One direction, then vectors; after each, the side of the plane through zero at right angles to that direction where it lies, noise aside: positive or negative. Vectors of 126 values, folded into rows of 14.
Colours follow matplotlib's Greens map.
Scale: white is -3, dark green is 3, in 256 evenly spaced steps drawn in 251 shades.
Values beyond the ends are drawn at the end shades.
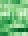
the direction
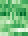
negative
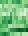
positive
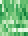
negative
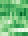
negative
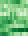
positive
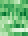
negative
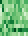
positive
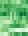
negative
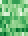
positive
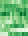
negative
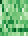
positive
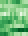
positive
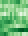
positive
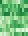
negative
